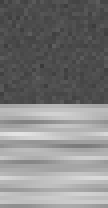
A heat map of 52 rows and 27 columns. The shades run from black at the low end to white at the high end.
The table splits into 2 rows of 1 panel. Panel 1,1: low, fine-grained, faint in contrast. Panel 2,1: high, streaked across.
